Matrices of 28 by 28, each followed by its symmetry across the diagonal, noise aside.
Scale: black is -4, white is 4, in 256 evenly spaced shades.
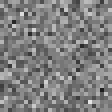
antisymmetric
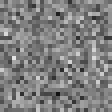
antisymmetric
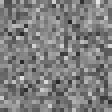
neither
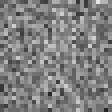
neither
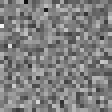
antisymmetric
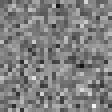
neither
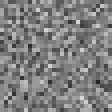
antisymmetric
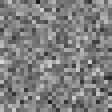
neither
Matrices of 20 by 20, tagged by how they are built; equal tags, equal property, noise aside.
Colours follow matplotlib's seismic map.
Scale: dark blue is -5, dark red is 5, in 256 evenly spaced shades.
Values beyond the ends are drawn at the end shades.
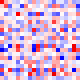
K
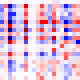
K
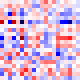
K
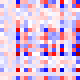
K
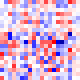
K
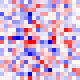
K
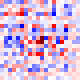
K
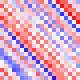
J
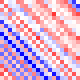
J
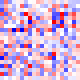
K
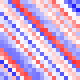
J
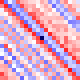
J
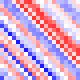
J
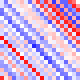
J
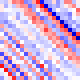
J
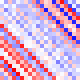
J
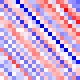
J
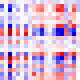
K
